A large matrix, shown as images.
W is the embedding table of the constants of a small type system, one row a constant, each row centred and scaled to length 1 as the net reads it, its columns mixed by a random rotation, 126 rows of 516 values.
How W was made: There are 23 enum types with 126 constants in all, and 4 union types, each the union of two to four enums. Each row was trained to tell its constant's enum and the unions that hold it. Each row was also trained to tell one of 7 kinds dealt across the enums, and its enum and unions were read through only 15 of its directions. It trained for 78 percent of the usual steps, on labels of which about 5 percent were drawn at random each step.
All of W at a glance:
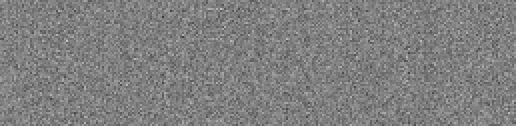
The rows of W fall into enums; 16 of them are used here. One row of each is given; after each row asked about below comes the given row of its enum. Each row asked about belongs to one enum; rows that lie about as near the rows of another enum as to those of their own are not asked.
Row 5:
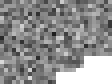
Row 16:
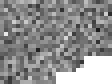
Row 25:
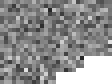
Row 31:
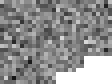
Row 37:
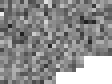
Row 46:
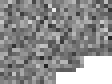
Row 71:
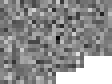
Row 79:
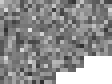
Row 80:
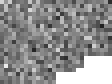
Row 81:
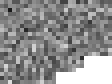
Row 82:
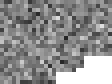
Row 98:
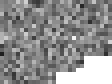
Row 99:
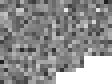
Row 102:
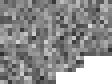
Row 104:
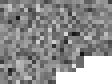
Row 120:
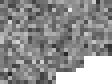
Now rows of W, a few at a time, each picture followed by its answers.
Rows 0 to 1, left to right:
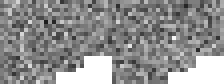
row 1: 31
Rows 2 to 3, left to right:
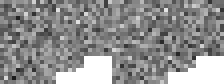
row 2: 31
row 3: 46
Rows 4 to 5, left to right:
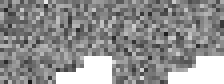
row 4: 31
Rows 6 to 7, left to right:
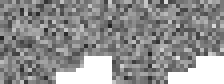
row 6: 5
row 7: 31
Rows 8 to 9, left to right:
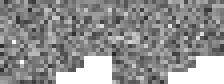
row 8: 82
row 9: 102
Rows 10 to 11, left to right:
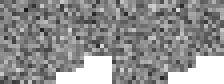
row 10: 37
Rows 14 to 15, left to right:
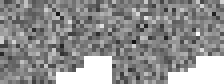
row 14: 82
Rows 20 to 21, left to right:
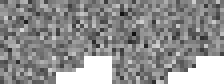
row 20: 82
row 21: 79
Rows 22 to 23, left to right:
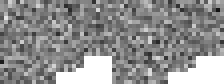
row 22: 104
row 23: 104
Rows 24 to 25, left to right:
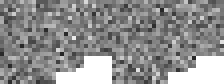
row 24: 102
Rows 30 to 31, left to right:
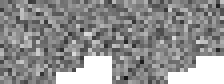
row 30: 99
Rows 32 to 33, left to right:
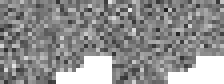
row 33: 82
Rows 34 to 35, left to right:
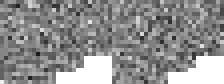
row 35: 46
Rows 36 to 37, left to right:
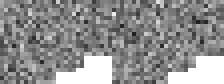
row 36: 81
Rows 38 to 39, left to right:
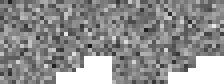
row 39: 82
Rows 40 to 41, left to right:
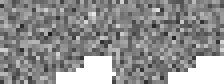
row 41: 79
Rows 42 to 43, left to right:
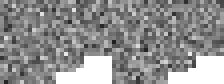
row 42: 71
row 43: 99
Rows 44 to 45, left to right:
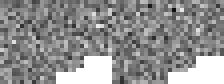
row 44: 82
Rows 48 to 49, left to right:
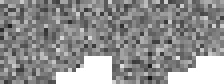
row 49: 31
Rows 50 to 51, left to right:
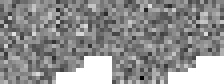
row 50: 80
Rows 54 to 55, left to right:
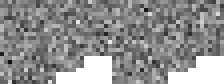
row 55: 16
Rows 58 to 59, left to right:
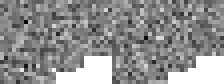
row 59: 81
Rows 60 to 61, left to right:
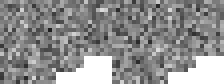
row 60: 25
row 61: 31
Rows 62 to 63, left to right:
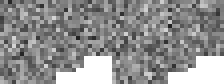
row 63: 80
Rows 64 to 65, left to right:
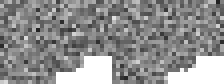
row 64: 25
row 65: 99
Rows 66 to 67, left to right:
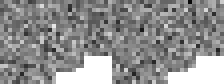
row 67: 71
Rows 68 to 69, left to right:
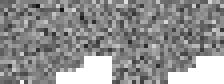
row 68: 37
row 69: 104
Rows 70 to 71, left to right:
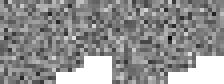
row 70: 79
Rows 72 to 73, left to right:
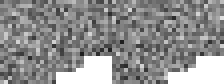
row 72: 46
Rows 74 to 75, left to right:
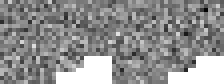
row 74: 102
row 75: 16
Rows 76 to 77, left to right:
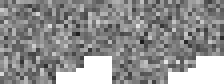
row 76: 16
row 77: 46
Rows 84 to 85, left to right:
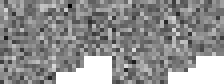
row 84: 79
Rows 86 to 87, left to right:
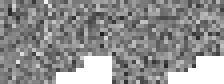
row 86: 81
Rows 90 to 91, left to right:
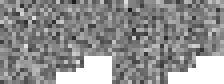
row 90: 99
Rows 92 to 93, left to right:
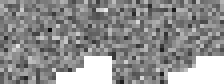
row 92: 25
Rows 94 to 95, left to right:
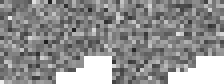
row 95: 104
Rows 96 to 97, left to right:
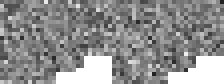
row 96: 81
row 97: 99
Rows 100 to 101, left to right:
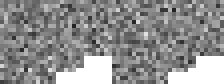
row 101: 79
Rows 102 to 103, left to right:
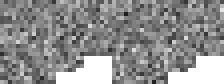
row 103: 79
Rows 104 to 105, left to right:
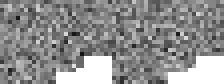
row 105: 102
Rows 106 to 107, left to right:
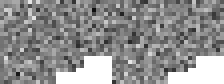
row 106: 16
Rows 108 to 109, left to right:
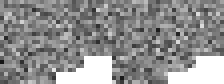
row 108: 16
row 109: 102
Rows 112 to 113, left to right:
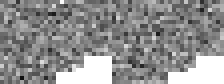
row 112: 5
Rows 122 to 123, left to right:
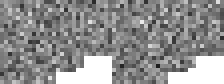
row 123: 46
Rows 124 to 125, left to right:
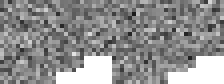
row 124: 99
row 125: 104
